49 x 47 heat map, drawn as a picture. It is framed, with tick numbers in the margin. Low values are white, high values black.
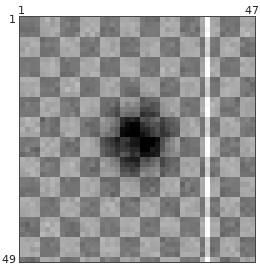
Slope: none. Bumps: one, in the centre. Ninth with the highest average: centre. Odd lines: column 38.
